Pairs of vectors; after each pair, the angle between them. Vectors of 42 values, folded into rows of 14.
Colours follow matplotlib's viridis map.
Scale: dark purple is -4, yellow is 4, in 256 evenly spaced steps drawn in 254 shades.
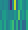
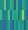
partly opposed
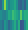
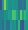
nearly parallel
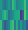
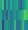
orthogonal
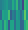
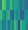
orthogonal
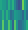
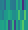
partly opposed
